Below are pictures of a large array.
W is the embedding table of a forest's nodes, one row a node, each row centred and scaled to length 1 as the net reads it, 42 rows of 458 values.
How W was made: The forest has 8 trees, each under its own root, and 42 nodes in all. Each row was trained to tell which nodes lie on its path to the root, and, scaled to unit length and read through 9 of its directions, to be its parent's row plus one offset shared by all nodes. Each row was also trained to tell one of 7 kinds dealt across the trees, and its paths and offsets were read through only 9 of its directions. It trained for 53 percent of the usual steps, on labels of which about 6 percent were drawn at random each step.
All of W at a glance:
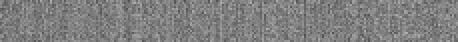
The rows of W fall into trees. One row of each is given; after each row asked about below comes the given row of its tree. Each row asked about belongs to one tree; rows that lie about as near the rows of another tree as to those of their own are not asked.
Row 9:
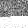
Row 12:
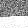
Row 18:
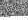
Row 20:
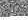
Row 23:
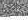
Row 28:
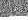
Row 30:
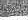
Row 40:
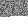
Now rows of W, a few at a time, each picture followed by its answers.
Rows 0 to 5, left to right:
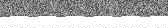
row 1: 28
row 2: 28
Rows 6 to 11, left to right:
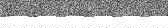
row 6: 20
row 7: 28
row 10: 12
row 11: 18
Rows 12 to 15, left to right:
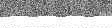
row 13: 20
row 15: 30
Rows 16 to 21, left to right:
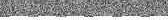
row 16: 28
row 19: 30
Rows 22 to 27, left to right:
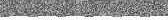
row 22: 20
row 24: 20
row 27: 40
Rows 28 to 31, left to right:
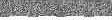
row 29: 18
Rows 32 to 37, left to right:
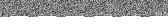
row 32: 18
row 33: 20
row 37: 30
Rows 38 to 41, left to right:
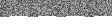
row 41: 28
